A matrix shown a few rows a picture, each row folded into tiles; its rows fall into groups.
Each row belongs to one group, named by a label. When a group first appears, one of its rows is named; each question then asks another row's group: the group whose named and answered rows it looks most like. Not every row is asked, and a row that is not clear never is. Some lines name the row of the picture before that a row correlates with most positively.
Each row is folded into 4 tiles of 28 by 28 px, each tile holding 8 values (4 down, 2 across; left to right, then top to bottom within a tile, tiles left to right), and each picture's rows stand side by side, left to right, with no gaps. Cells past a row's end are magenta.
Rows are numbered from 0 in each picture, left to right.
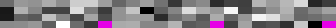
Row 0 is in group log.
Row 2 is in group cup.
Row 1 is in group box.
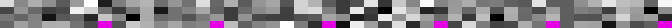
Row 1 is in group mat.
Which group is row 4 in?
mat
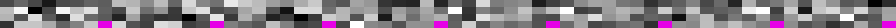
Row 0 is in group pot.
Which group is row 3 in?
mat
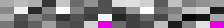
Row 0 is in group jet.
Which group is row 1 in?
jet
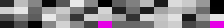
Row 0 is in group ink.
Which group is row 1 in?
ink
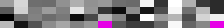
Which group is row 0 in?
jet
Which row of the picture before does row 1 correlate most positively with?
1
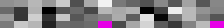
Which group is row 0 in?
mat
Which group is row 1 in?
pot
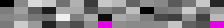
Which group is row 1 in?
box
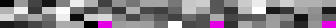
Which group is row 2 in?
log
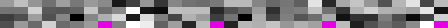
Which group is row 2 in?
mat
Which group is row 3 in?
jet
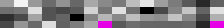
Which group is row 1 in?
cup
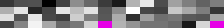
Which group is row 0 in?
pot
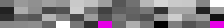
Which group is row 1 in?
log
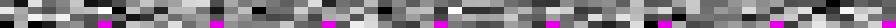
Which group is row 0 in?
cup
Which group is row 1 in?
log
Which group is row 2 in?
box
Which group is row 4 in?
cup
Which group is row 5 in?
cup
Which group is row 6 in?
jet
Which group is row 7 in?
pot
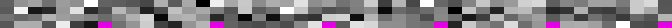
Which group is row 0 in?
log
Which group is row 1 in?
pot
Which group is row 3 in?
mat
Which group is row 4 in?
log
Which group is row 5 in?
box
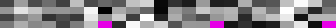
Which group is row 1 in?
mat
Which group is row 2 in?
ink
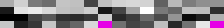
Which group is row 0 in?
jet
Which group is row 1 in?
jet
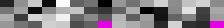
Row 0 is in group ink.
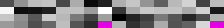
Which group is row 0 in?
cup
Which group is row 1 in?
jet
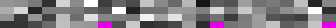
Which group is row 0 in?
ink
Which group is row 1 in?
cup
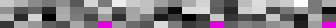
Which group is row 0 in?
mat
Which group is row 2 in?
log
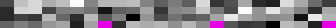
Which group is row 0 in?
log
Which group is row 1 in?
mat
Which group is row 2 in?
ink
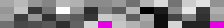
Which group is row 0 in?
jet
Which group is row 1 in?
box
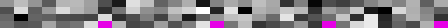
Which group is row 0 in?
jet
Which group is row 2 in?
cup
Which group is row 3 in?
pot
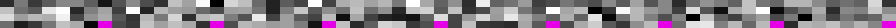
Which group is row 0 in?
ink
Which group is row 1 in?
ink
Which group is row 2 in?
mat
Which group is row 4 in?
cup
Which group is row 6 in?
pot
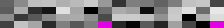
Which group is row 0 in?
log
